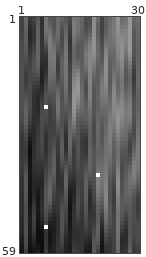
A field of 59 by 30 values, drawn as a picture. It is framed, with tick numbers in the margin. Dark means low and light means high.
Mirror symmetry: none. Ninth with the lowest average: bottom left. Lone odd cells: 3, each higher than its neighbours. Average level on the scale: 30%. Slope: up to the top right.
